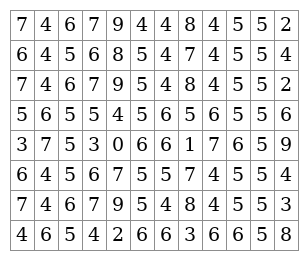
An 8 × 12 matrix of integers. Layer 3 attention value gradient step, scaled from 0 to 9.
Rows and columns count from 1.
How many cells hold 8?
5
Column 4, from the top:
7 6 7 5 3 6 7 4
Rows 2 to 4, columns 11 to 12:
5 4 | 5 2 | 5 6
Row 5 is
3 7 5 3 0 6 6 1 7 6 5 9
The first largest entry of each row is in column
5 5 5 2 12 5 5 12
